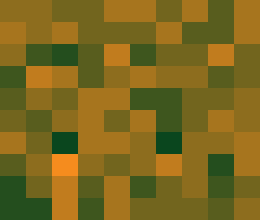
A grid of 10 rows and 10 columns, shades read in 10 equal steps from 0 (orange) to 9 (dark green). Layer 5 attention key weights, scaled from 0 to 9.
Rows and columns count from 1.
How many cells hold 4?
20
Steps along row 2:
up down up same same down up same down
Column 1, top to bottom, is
4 3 4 7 6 5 3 6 8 8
